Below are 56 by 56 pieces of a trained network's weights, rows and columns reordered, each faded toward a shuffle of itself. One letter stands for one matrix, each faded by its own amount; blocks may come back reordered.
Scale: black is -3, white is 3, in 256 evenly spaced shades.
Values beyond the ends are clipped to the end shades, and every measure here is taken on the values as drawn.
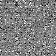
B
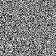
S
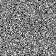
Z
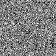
Z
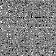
B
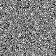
Z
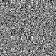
S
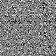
B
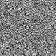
S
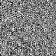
S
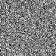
S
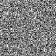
S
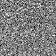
Z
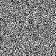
S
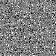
B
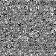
B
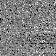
B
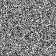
Z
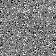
B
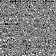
B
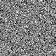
Z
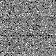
B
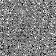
B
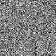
S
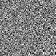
S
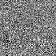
S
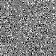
B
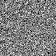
Z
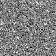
Z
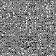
B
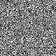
Z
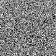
Z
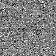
B
